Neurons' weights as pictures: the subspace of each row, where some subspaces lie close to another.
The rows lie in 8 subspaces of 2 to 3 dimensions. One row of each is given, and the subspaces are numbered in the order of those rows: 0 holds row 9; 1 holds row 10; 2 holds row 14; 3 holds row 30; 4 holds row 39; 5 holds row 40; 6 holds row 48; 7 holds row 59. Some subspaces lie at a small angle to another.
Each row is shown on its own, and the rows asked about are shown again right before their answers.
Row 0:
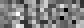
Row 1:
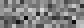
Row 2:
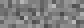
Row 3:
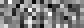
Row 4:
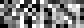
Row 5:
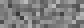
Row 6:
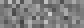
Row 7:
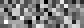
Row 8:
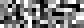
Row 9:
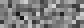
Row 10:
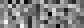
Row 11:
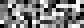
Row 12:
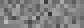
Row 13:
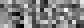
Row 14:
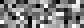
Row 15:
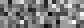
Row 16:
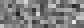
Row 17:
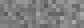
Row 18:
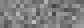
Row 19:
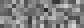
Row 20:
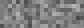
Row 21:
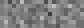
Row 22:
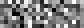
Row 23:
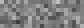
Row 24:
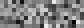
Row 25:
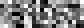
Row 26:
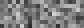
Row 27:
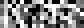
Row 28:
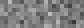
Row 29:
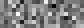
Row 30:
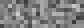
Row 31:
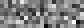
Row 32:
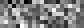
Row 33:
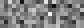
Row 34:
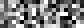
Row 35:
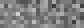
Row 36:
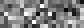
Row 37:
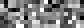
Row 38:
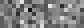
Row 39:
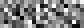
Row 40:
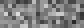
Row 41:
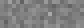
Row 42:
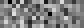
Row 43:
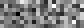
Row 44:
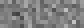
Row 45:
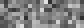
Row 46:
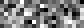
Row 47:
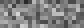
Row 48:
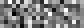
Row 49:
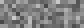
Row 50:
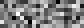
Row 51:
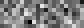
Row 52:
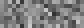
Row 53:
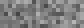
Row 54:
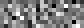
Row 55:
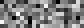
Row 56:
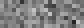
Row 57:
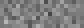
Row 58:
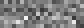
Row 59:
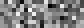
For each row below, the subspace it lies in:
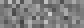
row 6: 6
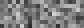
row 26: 3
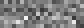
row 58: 2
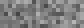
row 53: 5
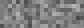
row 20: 3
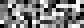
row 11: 0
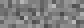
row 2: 0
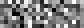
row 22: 6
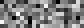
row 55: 2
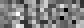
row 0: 7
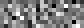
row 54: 4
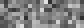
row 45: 7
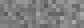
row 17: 5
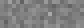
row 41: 1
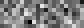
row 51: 4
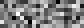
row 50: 2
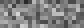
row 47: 5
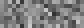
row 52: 3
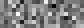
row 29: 6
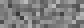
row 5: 0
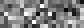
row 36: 4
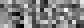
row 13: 7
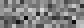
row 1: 2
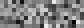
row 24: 0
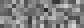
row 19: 0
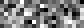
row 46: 4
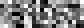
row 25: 7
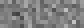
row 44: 6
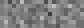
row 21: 1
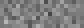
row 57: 4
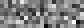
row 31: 0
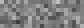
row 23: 2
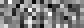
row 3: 7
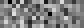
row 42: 6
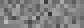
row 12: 4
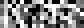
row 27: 1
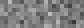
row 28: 5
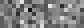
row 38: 7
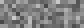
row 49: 2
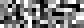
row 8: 3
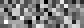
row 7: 4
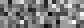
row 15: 5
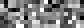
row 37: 7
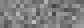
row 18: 4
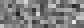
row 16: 3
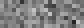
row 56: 3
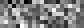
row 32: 5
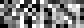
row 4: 7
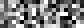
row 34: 6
